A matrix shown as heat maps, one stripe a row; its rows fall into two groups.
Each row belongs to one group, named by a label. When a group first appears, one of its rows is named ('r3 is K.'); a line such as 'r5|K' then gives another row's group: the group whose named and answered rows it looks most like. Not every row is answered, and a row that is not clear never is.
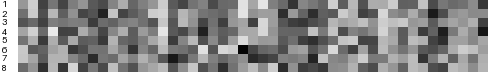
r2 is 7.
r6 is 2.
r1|7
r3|7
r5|7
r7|2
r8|7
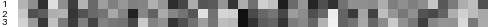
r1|7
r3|2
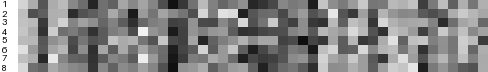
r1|2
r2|2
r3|7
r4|2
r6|2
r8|2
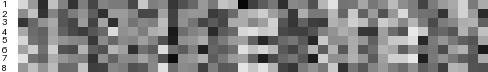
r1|2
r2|7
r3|7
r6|7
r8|7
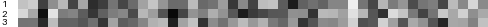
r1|7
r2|2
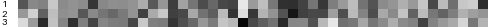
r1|7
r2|7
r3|2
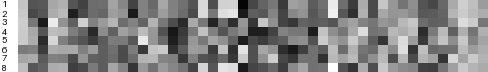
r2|2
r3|7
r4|2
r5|2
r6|7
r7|7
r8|2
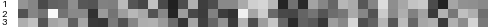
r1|7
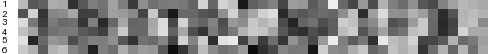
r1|2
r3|7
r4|7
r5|2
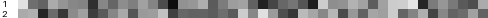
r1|2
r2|7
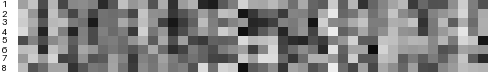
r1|7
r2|2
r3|2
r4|2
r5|7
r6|7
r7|7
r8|2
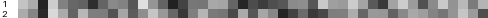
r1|2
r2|7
